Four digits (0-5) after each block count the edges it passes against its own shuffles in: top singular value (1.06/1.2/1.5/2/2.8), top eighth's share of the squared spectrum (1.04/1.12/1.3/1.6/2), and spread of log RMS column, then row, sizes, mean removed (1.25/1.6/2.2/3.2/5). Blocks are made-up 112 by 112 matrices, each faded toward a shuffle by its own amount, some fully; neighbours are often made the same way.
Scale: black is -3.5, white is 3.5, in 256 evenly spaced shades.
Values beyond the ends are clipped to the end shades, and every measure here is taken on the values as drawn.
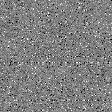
4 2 1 1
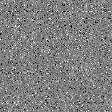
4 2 1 2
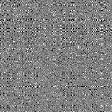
5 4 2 3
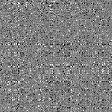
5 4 2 3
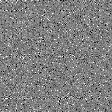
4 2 1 2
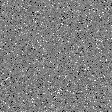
2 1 0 0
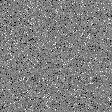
2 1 0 0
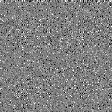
4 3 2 2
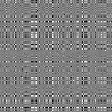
5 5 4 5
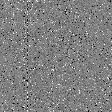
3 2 1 0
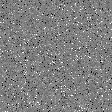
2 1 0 0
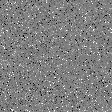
0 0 0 0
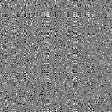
5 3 3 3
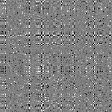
5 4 3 3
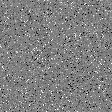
0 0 0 0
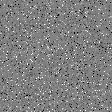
2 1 0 0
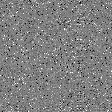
3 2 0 0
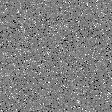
2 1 0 0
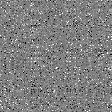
4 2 1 1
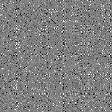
5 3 2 2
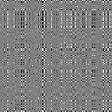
5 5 4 4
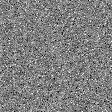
0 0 0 0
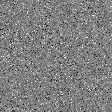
3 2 0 0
